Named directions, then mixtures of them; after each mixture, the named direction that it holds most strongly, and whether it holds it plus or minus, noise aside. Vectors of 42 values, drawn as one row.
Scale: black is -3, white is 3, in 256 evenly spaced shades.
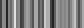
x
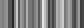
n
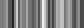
n, plus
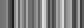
n, plus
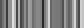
n, minus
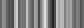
n, plus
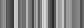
n, plus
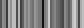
n, minus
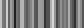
x, minus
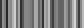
x, plus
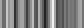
x, minus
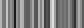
x, minus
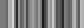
n, minus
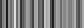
x, plus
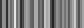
x, plus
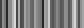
x, plus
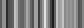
x, plus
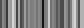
n, minus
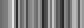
n, minus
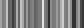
n, plus
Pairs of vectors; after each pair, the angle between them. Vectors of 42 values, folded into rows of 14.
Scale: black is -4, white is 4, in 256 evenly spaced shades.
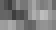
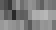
nearly parallel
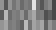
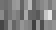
partly opposed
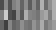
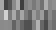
orthogonal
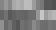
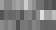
nearly parallel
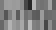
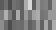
nearly opposite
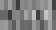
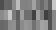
nearly opposite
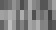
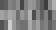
nearly parallel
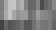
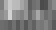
nearly parallel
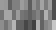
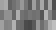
nearly parallel
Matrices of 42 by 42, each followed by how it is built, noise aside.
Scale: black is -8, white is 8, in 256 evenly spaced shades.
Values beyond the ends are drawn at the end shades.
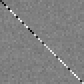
diagonal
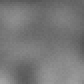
smooth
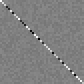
diagonal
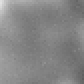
smooth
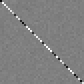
diagonal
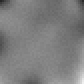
smooth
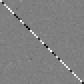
diagonal
